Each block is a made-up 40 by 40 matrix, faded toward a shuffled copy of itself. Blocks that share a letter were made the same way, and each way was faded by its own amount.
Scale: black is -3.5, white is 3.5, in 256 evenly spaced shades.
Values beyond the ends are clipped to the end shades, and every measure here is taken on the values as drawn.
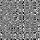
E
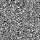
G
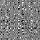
E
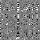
E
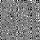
E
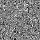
G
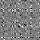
E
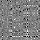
E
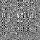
E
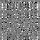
E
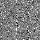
G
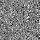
G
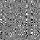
E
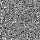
G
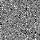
G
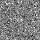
G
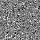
G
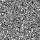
G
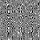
E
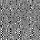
E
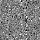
G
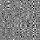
E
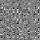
E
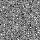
G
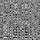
E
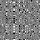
E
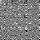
E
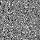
G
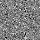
G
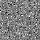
G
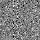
G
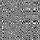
E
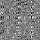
E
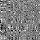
E
